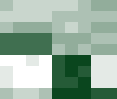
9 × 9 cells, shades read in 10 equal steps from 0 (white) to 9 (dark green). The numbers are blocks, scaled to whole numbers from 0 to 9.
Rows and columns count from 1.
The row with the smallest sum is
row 2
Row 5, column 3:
7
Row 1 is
3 2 2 2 2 2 3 4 4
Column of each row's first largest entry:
8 5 2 1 1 6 6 7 5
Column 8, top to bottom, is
4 3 4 3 4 1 1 1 8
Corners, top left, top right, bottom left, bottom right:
3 4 3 8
